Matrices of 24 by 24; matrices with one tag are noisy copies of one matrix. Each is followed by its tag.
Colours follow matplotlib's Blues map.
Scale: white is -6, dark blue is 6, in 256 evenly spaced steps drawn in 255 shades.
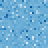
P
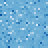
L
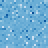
P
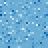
L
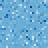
P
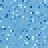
P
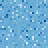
P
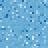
P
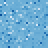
L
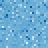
P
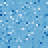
L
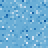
P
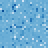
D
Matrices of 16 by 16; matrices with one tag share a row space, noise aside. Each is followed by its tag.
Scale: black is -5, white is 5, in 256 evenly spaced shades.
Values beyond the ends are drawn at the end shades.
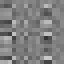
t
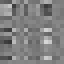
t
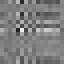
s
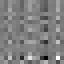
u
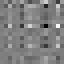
u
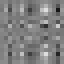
u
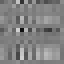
s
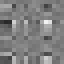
t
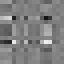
t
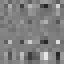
u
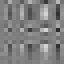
u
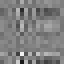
s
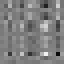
u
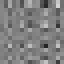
u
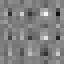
u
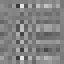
s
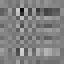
s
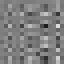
u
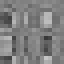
t
